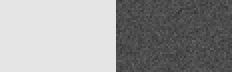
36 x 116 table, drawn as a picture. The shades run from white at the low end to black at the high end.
It is made of 1 by 2 panels. Panel 1,1: very low, flat. Panel 1,2: high, fine-grained, faint in contrast.
